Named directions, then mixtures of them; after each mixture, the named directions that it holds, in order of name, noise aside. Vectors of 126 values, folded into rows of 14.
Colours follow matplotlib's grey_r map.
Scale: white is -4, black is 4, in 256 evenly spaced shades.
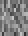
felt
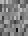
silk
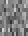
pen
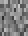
felt, silk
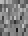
silk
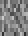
felt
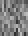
felt, silk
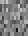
silk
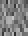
felt, pen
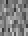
pen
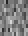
pen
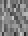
felt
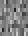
felt, pen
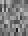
felt, silk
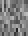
felt, silk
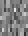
felt, pen
